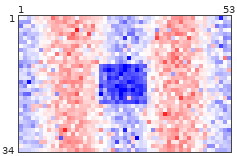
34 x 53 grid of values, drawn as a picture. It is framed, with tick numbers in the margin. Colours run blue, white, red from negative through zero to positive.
There is no overall slope. An odd patch, lower than its surroundings, sits in the centre. On average the colour sits 50% of the way up the scale. The ninth with the lowest average is the centre. Stripes running up and down repeat 2 times from left to right.
